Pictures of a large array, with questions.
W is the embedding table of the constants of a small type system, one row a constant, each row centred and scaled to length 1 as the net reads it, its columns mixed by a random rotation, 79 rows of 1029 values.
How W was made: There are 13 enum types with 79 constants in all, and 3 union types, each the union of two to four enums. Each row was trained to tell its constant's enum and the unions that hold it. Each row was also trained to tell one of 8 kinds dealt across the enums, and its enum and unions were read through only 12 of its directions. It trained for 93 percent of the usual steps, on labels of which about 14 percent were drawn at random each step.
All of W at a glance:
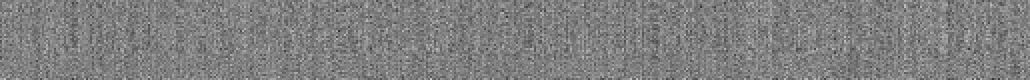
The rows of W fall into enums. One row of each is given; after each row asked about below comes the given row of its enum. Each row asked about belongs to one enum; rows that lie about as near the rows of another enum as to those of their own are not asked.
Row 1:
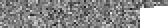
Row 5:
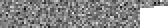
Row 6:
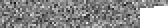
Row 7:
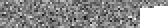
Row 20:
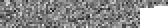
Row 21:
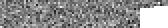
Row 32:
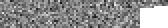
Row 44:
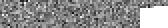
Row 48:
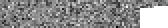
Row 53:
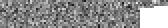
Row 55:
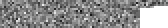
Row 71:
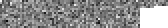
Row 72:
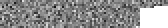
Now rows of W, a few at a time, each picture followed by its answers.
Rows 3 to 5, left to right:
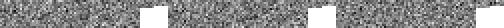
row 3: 53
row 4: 20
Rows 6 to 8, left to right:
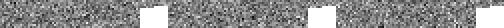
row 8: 53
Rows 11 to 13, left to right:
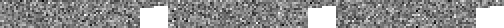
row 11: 21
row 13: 71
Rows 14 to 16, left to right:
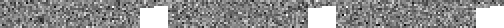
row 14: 72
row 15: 53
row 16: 5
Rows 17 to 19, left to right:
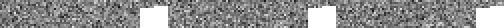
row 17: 55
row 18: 32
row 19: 53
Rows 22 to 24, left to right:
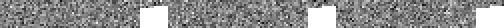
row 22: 5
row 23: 55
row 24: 20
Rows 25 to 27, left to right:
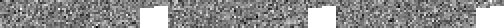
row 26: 32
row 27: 7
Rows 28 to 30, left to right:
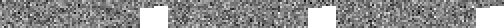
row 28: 21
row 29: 72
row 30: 44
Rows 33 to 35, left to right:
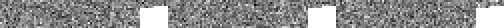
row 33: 1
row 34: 20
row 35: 7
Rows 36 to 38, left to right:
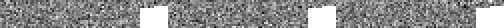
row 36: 32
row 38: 53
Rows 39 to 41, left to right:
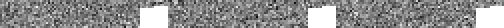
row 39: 20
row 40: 32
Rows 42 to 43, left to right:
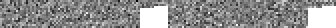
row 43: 20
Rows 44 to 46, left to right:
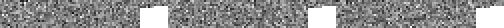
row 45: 6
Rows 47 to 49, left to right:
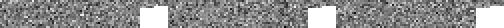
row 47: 71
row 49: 5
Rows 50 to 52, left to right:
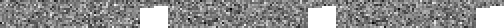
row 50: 32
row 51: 6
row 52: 6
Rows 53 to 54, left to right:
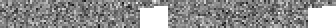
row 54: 1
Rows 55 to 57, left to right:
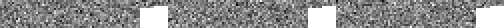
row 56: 1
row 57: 6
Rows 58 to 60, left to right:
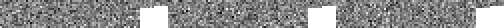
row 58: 5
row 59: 1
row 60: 44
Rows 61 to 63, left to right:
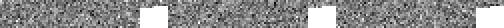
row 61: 71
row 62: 7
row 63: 21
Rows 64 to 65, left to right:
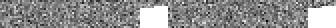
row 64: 5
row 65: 1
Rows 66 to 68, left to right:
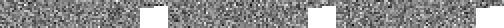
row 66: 44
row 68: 55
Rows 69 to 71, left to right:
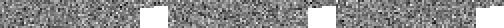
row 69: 5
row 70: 1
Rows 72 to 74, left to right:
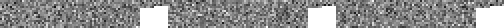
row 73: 44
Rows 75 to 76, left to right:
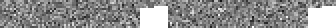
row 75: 20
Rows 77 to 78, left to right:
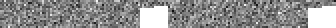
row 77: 55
